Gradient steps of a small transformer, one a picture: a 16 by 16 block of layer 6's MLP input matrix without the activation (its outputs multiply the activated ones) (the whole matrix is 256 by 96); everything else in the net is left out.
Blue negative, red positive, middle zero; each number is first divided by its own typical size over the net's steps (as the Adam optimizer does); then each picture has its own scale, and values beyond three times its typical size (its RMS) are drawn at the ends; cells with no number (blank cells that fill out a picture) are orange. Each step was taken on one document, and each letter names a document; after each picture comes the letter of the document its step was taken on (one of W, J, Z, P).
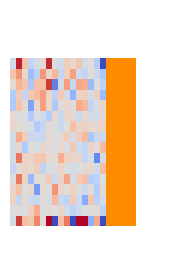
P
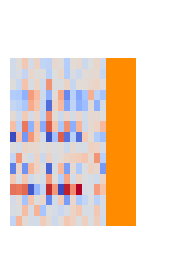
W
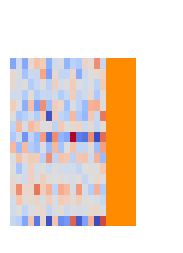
P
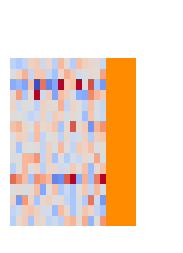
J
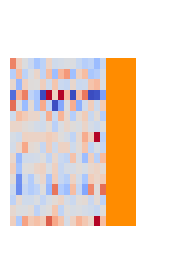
P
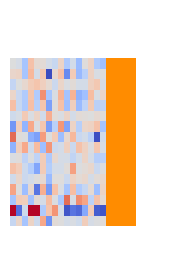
W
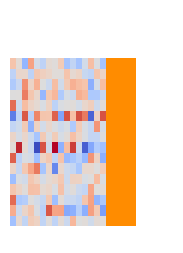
J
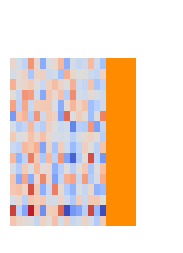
J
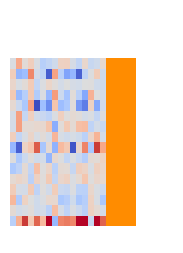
P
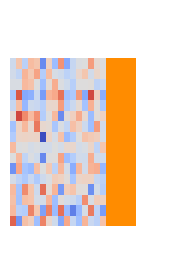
J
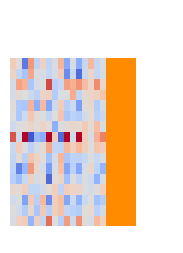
W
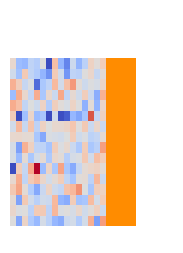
P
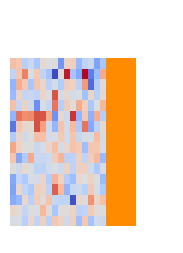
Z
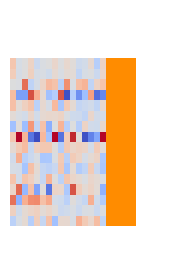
W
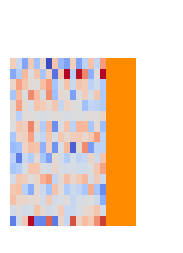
P
